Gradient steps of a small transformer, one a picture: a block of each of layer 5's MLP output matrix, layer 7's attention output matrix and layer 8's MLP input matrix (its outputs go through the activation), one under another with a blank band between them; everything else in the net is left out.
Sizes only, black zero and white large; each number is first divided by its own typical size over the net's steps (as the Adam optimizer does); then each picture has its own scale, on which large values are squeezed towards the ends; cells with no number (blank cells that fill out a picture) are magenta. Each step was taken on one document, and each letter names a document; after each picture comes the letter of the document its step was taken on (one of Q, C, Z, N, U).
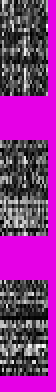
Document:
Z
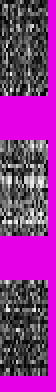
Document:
Z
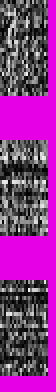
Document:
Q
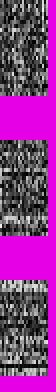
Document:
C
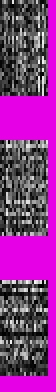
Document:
C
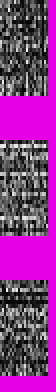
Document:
Q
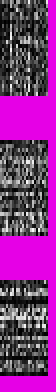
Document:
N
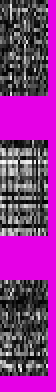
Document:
N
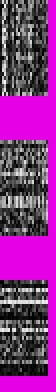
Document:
Z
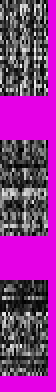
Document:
Q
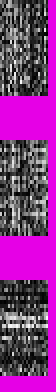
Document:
Q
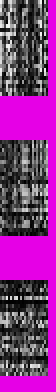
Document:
Q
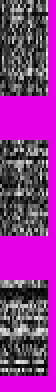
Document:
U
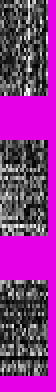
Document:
N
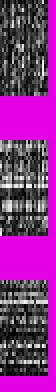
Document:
Z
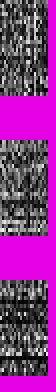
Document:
N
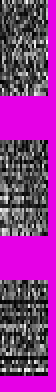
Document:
N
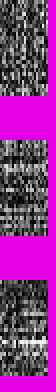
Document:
C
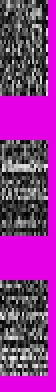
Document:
U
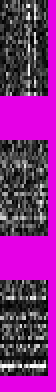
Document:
N
